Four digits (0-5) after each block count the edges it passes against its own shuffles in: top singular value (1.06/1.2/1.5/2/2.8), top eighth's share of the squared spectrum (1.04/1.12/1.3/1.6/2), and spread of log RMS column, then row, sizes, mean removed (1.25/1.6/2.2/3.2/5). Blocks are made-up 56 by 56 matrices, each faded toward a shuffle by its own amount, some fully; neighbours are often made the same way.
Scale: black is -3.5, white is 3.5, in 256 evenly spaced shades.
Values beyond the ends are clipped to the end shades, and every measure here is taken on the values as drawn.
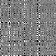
4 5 3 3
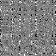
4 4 3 2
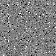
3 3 2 0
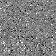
3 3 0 1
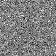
2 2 0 0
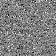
2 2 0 0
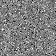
0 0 0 0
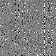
3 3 2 1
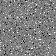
0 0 0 0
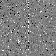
3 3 1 0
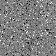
1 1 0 0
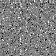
3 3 1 0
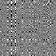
4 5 3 2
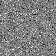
0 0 0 0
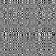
4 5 3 4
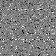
3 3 1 2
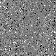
3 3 1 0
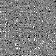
3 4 2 1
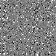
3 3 1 0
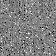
2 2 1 0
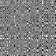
4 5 3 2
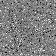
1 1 0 0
